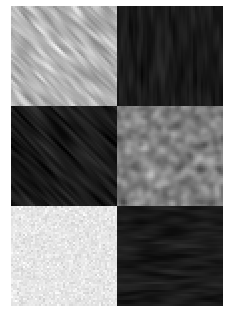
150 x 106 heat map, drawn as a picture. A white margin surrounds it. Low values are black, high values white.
It is made of 3 by 2 panels. Panel 1,1: high, slanting down to the right. Panel 1,2: very low, streaked downward, faint in contrast. Panel 2,1: very low, slanting down to the right, faint in contrast. Panel 2,2: middling, blotchy. Panel 3,1: very high, fine-grained, faint in contrast. Panel 3,2: very low, streaked across, faint in contrast.
